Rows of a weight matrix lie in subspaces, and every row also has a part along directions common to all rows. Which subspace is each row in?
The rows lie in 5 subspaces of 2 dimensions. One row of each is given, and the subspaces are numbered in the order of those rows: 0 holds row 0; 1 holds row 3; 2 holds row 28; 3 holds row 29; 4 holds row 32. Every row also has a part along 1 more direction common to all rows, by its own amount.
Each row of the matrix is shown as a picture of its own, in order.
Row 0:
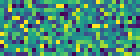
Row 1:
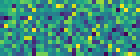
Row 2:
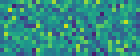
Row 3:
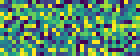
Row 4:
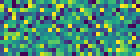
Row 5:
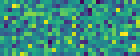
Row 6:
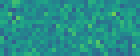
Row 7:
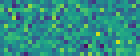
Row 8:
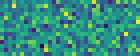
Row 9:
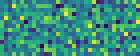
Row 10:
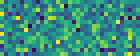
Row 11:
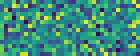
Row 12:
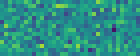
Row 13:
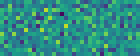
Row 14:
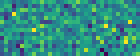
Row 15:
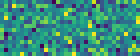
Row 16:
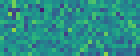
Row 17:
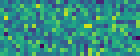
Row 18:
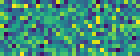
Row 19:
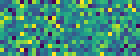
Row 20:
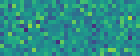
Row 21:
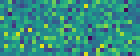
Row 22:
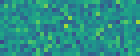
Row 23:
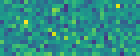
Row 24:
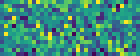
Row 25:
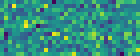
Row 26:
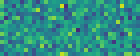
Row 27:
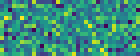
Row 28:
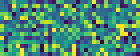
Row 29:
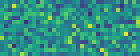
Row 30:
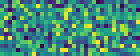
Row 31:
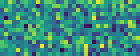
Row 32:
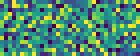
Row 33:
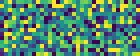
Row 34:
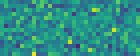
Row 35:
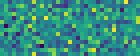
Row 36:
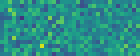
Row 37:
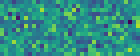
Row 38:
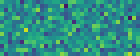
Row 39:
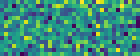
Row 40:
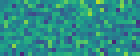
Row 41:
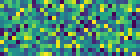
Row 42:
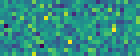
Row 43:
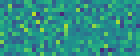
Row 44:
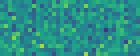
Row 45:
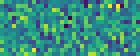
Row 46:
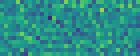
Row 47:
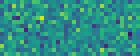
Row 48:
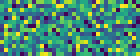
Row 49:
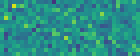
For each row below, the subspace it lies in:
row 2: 1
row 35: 2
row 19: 3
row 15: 1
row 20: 0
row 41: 3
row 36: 3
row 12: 2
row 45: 1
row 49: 1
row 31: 4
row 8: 1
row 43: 0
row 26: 0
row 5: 3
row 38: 0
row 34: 2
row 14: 2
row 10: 0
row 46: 3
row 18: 0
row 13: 0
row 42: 2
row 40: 3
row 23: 1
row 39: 3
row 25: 1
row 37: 4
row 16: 4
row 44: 2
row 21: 2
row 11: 4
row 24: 1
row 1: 2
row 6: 4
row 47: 0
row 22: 1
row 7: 4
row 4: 4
